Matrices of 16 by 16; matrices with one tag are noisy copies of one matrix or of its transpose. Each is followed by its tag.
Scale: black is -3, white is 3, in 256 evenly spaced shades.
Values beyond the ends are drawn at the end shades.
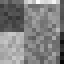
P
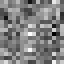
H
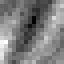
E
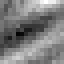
E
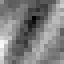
E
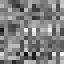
H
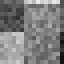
P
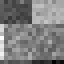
P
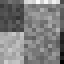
P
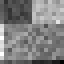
P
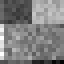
P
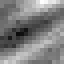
E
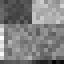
P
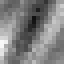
E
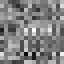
H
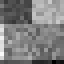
P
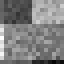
P
